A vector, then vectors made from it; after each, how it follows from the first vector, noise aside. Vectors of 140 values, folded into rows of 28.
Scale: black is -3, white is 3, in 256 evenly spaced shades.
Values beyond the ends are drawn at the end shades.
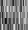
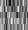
wrapped around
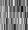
reversed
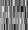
reversed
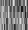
reversed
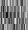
wrapped around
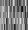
reversed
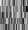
wrapped around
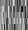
reversed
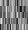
wrapped around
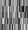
wrapped around
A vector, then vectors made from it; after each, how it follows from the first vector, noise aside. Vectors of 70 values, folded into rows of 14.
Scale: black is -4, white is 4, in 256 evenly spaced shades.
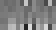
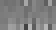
shrunk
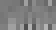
shrunk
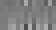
shrunk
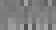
shrunk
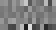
sign-scrambled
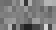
sign-scrambled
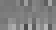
shrunk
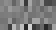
sign-scrambled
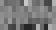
sign-scrambled
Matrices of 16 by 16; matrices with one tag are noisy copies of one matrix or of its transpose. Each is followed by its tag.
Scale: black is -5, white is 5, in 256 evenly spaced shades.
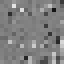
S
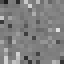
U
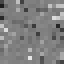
U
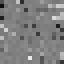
U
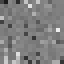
U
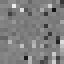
S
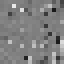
S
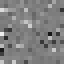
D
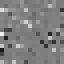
D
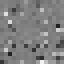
S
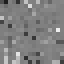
U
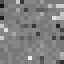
U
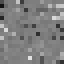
U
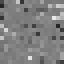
U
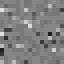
D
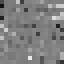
U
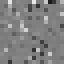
D
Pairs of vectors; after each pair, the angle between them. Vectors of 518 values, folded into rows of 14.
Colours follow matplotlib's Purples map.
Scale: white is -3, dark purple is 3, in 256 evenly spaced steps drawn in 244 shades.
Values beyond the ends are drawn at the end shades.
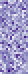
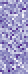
nearly parallel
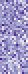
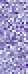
orthogonal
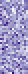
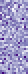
partly aligned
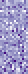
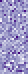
partly opposed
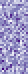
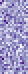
orthogonal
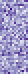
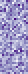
partly aligned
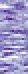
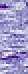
nearly opposite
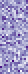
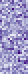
partly opposed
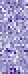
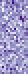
partly aligned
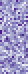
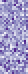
orthogonal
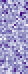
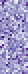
orthogonal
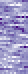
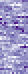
nearly parallel
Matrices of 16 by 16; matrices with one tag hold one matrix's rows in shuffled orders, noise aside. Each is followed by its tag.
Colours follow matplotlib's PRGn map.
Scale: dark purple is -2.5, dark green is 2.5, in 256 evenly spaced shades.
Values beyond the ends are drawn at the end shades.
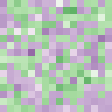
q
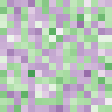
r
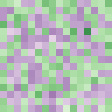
r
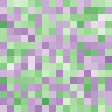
q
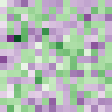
q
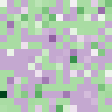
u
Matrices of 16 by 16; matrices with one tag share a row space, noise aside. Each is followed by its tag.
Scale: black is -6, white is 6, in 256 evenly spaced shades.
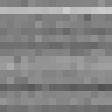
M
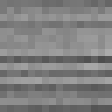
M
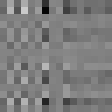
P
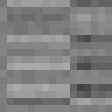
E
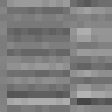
E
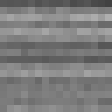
M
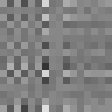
P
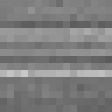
M
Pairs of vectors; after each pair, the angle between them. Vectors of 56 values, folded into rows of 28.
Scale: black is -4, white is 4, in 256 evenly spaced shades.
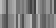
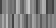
partly opposed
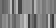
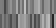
partly aligned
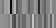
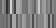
nearly opposite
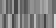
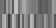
nearly opposite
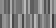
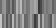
partly opposed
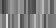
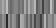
nearly opposite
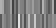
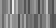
partly opposed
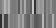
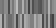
partly opposed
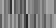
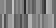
partly aligned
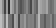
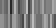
orthogonal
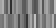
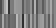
orthogonal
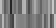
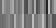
orthogonal
